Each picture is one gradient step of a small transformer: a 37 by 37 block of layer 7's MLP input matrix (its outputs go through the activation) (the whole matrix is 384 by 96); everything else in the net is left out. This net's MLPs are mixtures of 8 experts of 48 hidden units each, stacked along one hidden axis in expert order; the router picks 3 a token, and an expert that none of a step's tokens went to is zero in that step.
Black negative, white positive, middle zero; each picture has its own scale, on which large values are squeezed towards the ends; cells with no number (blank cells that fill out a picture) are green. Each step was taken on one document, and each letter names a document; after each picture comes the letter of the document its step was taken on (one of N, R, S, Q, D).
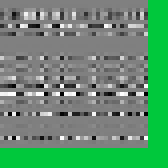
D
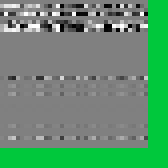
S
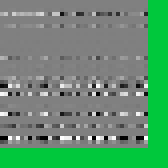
D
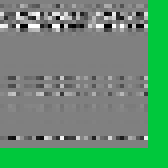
S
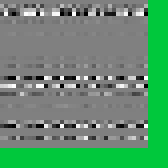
D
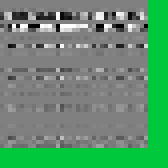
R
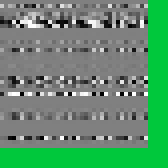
S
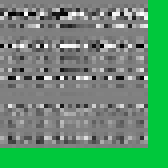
R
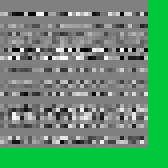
R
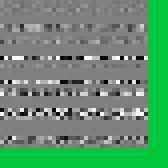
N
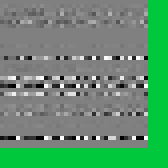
D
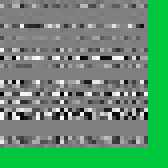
N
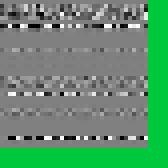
S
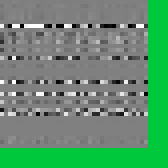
N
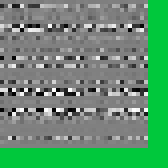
N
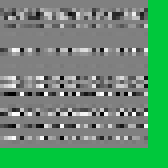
D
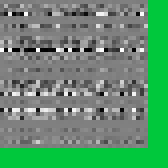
R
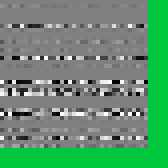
N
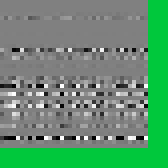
D
